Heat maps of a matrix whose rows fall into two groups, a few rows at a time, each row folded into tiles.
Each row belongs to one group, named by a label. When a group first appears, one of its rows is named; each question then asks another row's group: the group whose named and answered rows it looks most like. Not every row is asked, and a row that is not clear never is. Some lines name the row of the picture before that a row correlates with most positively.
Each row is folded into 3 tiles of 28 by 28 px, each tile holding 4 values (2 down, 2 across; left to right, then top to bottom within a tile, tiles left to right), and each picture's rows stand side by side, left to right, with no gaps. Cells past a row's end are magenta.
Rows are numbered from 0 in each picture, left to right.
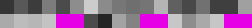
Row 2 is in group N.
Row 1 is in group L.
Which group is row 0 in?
N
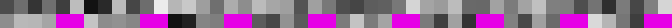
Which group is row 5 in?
L
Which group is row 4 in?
N
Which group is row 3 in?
L
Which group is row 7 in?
N
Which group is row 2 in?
L
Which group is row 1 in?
N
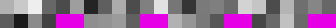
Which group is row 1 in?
N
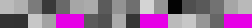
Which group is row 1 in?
L
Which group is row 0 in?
L
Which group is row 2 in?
N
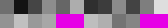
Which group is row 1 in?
N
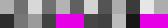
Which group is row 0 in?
L
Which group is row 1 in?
L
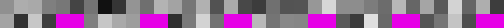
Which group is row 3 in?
N
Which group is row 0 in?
L
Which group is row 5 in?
L
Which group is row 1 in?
N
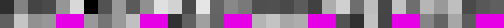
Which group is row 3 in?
N
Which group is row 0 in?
N
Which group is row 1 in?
N
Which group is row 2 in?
L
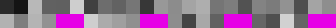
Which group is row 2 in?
L
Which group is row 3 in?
L
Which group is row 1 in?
N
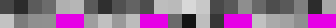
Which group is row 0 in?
N
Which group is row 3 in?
N
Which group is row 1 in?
N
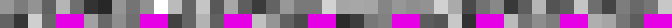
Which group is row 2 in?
L
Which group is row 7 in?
N
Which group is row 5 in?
L
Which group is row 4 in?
L
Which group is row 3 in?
N
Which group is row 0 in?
L
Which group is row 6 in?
N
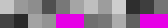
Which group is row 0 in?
L
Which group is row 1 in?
L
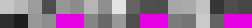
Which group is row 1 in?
L
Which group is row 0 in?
L
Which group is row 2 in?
L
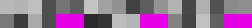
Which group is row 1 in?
L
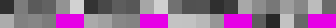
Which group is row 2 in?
N
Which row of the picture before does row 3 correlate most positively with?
2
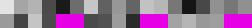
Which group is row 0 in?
L
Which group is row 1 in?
L
